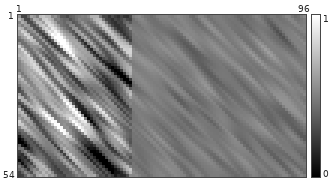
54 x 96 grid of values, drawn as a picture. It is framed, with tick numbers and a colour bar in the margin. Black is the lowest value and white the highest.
Histogram: heavy tails on both sides. Grain: diagonal, down to the right. Average level on the scale: 50%. Mirror symmetry: none. Seam: vertical, 40% of the way across, the right part calmer.
